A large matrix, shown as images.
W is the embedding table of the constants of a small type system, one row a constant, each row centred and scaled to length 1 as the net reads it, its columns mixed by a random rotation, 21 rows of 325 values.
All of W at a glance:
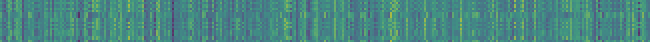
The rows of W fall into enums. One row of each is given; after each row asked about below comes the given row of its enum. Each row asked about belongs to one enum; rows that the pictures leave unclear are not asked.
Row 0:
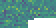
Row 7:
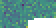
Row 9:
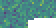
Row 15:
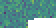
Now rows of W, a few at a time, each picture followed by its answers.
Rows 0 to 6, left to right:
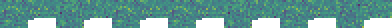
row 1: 15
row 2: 0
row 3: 0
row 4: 15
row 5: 0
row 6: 7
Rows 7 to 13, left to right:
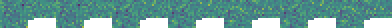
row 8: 7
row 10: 9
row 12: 9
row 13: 0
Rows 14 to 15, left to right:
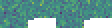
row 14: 9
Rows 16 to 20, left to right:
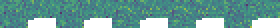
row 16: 15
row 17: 15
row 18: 0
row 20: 7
